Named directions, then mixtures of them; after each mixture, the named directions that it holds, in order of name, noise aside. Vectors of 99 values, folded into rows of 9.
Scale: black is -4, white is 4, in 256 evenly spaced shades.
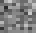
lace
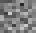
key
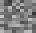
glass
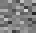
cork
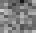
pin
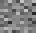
cork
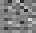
cork, glass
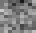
pin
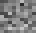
cork, key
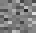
cork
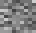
cork, pin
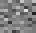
cork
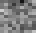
pin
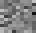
cork, glass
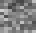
cork, pin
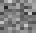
cork, lace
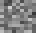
glass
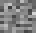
glass, lace
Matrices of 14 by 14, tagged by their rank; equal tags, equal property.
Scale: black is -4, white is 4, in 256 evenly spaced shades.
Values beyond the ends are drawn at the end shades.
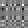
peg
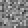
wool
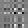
peg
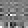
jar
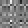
jar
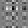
peg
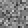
wool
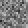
wool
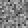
wool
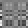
peg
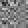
jar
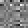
jar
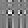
peg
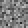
wool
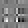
peg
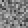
wool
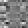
jar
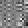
jar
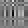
peg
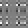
peg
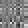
jar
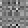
jar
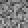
wool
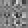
jar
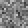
wool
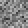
wool
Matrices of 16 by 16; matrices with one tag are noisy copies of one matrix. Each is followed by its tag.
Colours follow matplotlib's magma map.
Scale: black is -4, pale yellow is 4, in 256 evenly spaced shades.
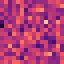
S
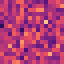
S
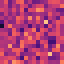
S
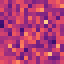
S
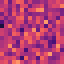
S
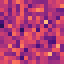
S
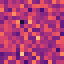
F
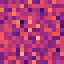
F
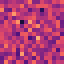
F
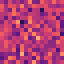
F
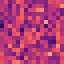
S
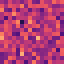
F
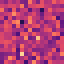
F
